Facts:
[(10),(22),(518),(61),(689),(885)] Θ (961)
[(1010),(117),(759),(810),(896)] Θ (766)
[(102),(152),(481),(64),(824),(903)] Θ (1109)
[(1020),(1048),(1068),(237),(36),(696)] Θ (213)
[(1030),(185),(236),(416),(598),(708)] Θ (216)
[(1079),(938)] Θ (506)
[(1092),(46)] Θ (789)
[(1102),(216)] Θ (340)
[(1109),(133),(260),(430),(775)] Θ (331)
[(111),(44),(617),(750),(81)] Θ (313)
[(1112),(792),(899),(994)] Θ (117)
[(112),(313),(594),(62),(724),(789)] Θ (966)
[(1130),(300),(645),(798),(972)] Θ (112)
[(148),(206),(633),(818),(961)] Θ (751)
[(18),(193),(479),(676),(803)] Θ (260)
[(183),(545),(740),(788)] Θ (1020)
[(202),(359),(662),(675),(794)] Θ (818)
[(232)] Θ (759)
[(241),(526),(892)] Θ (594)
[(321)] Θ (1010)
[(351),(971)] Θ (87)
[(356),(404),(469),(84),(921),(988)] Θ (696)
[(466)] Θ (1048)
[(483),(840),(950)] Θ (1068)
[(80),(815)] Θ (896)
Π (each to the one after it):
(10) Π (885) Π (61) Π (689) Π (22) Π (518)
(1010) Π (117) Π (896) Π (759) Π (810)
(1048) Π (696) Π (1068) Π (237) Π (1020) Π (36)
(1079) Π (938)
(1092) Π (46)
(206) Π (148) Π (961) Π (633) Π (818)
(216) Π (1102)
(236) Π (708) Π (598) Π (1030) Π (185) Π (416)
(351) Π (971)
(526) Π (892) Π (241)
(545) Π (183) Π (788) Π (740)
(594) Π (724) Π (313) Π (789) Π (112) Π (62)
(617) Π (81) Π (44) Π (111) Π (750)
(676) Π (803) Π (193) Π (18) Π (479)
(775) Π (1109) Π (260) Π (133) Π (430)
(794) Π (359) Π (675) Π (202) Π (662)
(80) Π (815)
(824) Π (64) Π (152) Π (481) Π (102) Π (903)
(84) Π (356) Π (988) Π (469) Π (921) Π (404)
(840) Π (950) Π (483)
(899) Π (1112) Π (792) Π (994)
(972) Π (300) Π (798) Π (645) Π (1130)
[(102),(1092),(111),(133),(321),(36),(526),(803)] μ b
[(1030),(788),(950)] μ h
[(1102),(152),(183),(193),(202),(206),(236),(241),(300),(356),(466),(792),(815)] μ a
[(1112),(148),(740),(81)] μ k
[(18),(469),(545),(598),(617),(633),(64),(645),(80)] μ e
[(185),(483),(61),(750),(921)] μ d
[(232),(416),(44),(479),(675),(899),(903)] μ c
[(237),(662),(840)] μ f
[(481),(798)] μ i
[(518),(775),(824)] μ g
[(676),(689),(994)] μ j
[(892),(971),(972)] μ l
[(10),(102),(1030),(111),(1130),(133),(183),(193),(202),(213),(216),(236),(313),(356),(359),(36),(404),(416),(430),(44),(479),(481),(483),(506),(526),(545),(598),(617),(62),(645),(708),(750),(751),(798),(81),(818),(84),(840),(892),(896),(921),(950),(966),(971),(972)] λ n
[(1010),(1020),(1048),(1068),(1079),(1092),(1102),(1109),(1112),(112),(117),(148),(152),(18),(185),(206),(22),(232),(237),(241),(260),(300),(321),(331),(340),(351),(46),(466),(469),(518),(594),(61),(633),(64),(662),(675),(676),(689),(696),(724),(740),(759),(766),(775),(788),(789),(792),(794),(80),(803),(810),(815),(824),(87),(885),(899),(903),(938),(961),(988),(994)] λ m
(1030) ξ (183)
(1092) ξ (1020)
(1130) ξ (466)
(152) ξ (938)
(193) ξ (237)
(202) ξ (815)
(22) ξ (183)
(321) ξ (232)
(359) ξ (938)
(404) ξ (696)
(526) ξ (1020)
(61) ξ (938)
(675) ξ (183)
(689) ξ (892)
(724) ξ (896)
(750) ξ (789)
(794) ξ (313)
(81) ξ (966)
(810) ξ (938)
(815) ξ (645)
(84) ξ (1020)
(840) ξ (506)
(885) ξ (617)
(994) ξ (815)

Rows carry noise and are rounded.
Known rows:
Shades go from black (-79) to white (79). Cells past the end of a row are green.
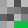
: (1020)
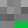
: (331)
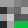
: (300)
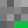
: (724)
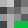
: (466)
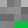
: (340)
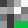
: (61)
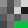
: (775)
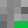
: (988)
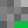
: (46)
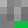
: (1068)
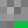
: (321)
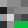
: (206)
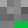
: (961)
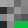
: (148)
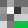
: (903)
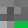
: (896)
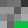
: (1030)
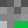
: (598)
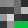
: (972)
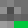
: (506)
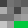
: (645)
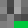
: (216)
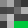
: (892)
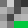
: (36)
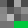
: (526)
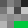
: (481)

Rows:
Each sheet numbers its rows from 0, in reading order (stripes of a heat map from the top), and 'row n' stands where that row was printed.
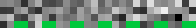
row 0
(236)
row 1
(183)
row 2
(111)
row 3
(662)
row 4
(185)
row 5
(152)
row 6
(518)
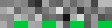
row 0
(469)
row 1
(617)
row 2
(921)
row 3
(594)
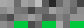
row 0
(759)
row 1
(193)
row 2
(133)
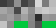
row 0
(44)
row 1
(810)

